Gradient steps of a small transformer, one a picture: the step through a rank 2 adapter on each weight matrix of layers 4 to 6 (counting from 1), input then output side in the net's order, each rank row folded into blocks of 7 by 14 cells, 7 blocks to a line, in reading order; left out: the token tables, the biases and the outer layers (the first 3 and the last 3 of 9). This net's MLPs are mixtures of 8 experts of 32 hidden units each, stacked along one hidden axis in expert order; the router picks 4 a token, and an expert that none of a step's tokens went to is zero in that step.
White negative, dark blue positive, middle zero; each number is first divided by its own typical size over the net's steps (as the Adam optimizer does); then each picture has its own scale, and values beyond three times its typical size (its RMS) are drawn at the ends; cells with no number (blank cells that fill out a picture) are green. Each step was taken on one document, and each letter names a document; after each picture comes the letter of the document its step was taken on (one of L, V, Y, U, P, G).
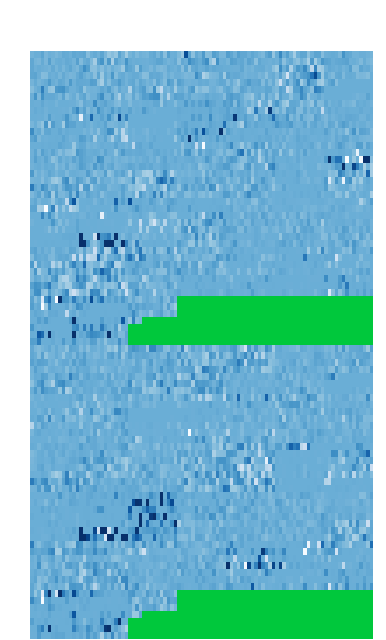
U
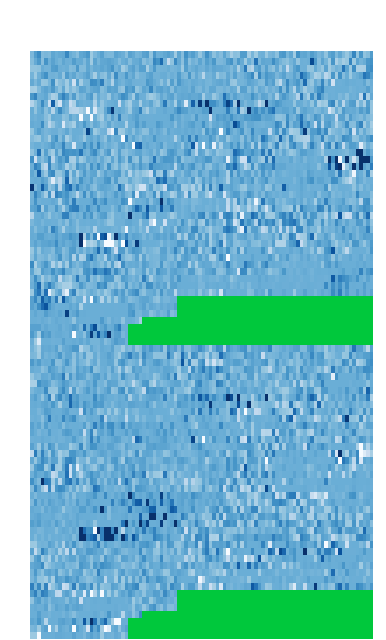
U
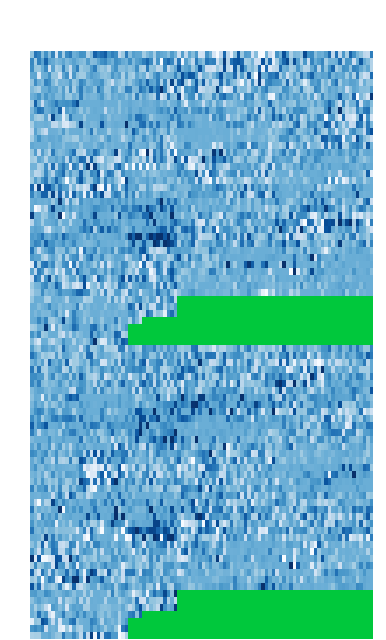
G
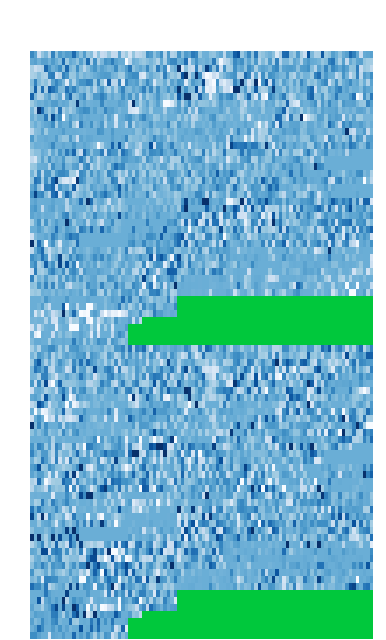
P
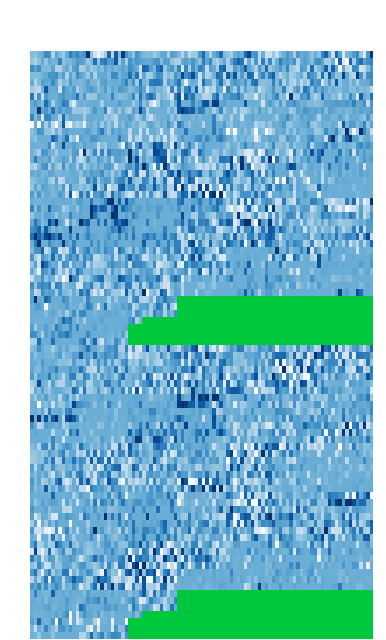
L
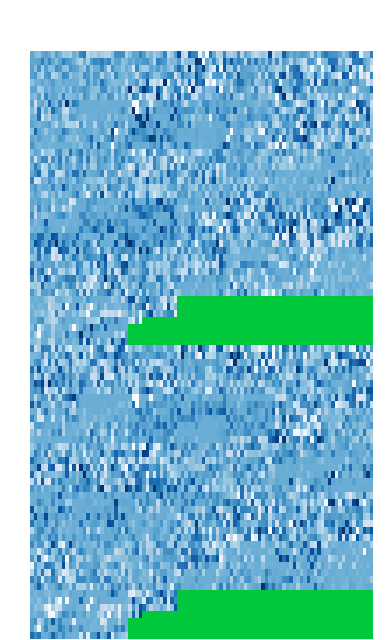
G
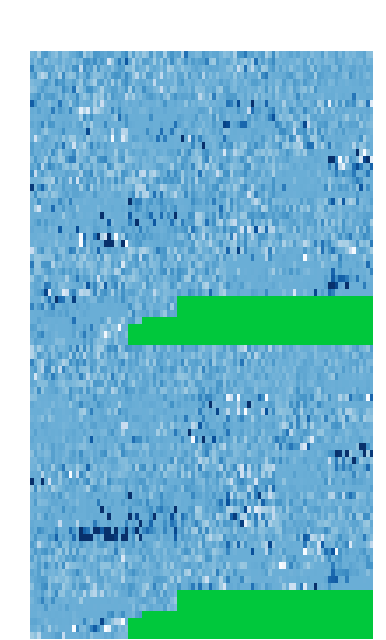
U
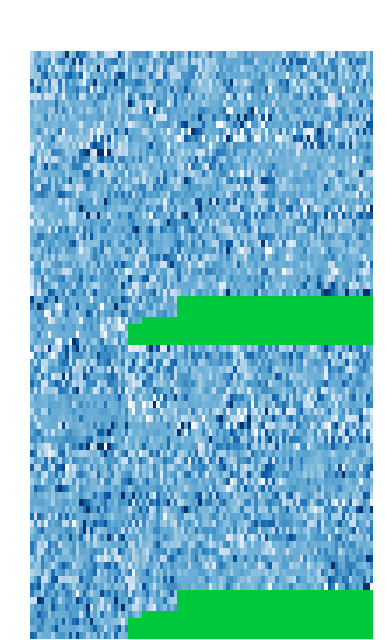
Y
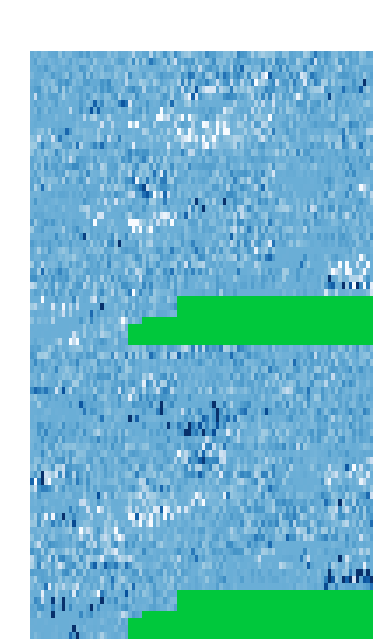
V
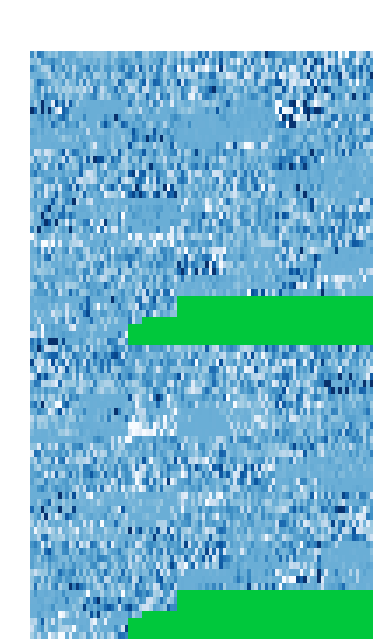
G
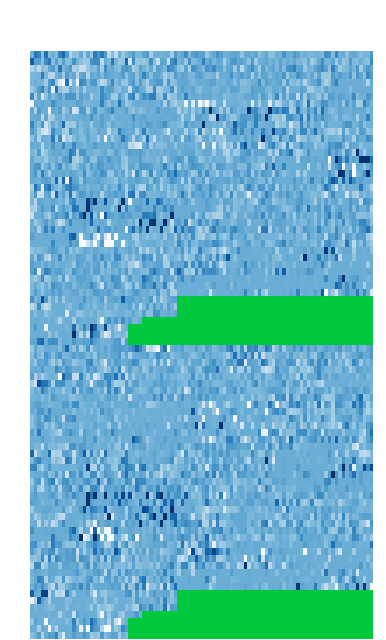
U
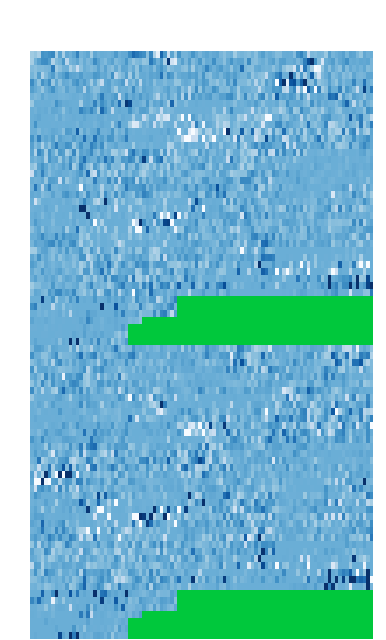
V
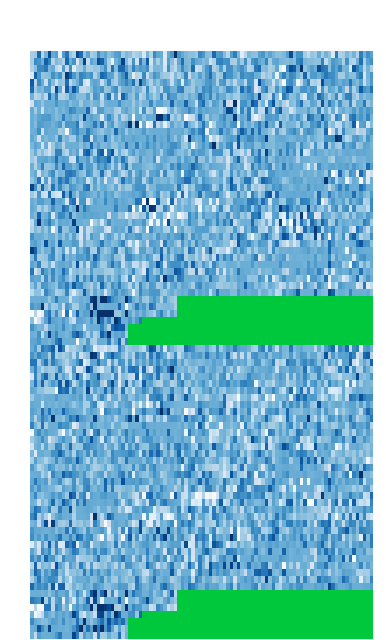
Y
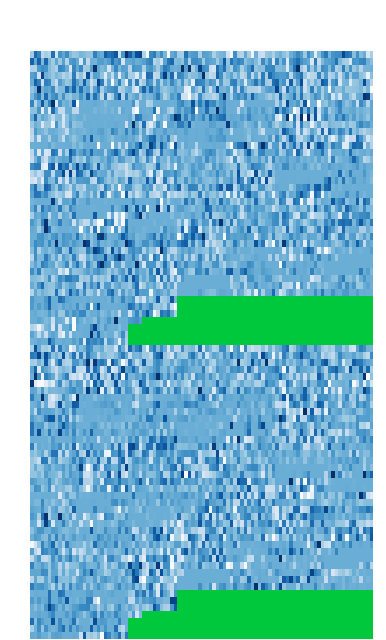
G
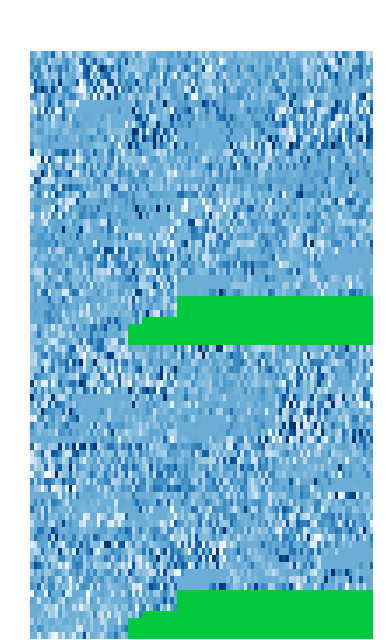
G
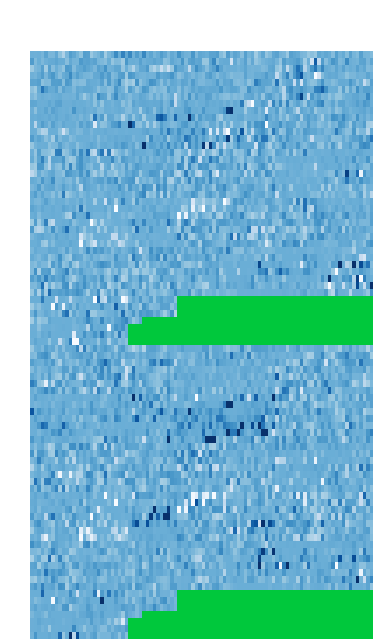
V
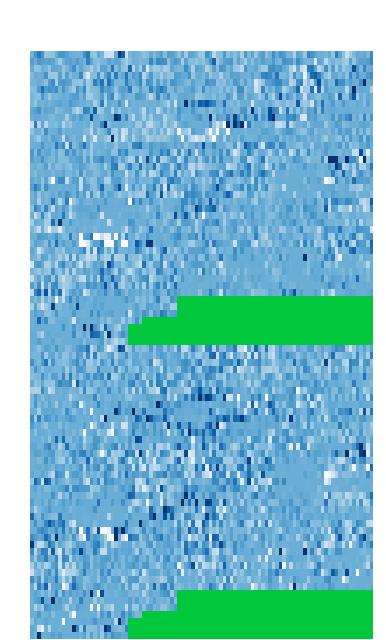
U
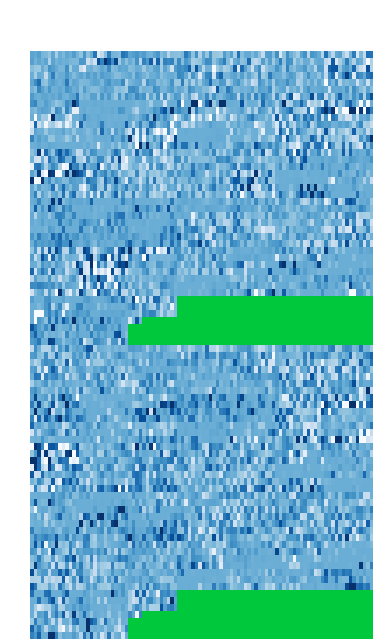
G
